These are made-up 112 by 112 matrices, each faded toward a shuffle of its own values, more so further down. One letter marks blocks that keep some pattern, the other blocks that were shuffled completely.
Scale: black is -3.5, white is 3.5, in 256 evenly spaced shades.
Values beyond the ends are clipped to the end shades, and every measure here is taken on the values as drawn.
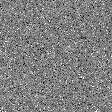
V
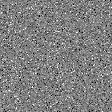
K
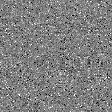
K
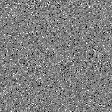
K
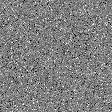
V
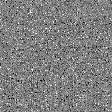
K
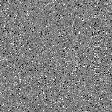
K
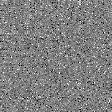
K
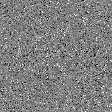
K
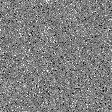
V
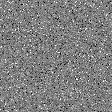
V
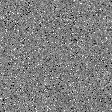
V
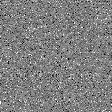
K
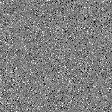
K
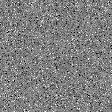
K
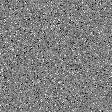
V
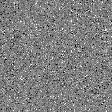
K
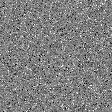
V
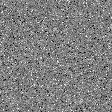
V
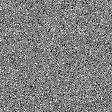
V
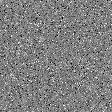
V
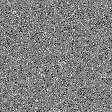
V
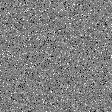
V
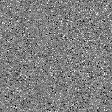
K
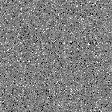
K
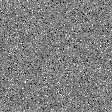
V
